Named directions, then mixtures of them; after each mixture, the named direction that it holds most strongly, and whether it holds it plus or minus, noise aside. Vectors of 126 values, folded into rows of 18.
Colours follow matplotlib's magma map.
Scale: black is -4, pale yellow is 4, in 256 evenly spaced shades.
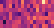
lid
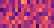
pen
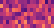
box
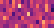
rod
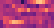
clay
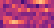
clay, plus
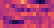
clay, minus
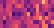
lid, plus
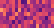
pen, minus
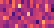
rod, plus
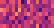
pen, minus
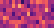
rod, plus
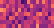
pen, minus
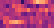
clay, plus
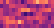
clay, plus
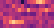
clay, plus
